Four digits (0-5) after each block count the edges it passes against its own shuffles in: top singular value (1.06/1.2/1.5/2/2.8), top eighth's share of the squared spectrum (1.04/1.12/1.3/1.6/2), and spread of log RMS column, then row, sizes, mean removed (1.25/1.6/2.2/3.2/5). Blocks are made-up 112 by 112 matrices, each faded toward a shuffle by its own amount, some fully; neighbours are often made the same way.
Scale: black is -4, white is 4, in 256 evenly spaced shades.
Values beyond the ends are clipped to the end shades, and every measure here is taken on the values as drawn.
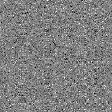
4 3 2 1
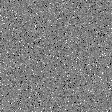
0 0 0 0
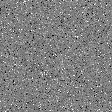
0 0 0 0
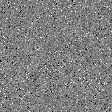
0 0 0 0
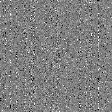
2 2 3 0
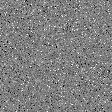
0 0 0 0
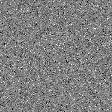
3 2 0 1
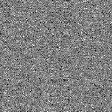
4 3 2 2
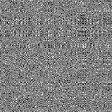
5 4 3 2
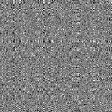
5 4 3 3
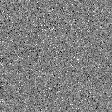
3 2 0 0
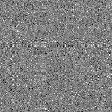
4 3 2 2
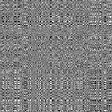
5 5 4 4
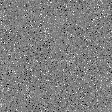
1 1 1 0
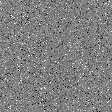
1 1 1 0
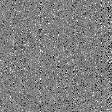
2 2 3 0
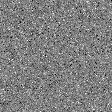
0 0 0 0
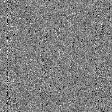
2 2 3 0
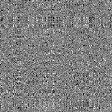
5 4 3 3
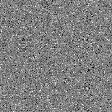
3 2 1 1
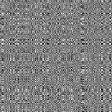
5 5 4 4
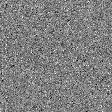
2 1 0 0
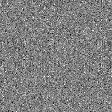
3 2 1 1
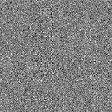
4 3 2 2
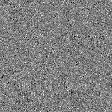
3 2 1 1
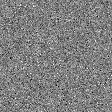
1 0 0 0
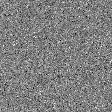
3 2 0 0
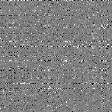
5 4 2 3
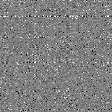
4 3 1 2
